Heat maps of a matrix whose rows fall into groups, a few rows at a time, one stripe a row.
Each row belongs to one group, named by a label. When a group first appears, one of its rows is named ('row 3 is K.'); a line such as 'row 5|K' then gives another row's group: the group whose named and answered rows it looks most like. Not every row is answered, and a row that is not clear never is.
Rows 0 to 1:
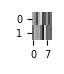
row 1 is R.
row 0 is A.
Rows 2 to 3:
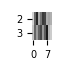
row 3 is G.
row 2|A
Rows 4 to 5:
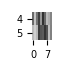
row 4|A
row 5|G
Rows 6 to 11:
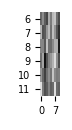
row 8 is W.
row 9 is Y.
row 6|Y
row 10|Y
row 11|A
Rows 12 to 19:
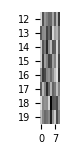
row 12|W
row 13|R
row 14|G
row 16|W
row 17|G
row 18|A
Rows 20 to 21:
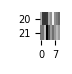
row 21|G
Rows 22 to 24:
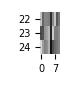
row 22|A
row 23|R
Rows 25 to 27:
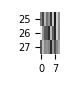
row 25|R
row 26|G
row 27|R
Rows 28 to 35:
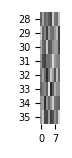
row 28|R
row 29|W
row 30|W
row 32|G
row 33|A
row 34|Y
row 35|A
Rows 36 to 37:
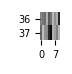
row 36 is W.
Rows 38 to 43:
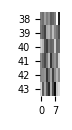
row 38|W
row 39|Y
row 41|A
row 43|G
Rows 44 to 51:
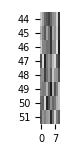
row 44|W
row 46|W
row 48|Y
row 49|R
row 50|G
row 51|A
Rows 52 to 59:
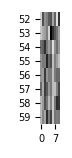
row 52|W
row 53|A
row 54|Y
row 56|Y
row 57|Y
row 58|Y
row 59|R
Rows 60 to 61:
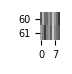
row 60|Y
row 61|Y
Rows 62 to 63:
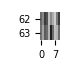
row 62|Y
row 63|A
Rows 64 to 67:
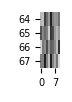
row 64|A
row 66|W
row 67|A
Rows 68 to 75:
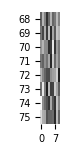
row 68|G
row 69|R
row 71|R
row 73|A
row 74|G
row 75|G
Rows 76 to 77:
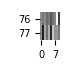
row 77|R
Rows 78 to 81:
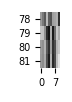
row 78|W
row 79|G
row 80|G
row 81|G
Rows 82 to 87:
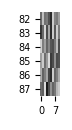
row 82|R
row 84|W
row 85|A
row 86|R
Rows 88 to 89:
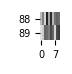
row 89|A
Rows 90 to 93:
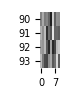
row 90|R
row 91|R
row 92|G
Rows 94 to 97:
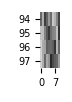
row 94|Y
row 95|W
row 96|G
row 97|A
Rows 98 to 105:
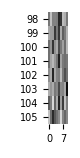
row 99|R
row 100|A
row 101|R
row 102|Y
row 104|R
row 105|Y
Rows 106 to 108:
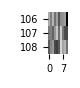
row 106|W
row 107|Y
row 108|R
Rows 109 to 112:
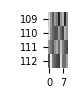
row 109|A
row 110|G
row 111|Y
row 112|R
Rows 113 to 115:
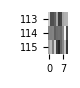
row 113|A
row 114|W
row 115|W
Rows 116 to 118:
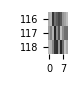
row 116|A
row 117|R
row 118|G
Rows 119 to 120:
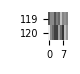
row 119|R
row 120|G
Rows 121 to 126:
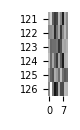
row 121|G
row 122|G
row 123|A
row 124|G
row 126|G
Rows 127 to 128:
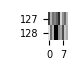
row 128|G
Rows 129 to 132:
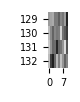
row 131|W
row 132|Y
